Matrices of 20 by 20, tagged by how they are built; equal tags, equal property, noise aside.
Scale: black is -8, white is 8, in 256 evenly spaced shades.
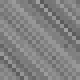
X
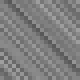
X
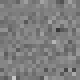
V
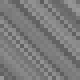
X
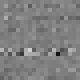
V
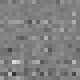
V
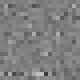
V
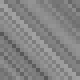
X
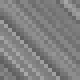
X
